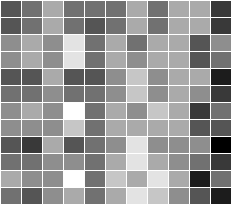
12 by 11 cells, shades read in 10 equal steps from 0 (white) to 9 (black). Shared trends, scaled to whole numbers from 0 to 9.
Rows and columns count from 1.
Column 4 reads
5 5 1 1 6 5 0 2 6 4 0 3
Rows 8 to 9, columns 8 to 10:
3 3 6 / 4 4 4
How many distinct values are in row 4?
5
